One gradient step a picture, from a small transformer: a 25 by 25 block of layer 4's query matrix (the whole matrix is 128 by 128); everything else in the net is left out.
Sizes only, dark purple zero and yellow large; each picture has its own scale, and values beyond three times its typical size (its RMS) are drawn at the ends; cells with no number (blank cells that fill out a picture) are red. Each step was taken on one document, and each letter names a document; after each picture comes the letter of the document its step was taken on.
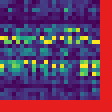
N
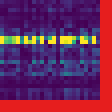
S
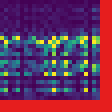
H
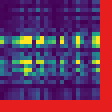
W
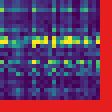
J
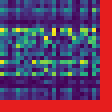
N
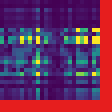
W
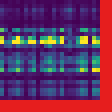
S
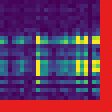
W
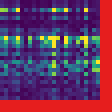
H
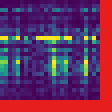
H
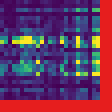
W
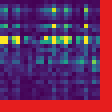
H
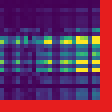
W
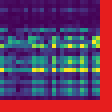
S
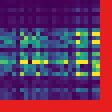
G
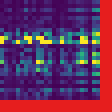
W
